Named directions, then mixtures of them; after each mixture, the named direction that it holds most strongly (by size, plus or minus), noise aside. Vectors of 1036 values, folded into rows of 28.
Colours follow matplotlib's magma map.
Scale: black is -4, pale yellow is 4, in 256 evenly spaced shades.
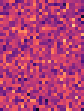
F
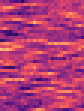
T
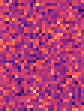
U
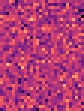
F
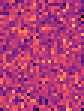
F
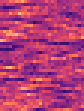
T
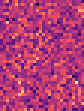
U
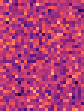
U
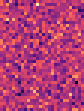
U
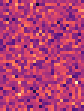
U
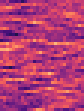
T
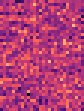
F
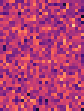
F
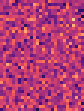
F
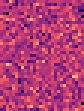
U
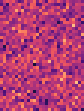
F
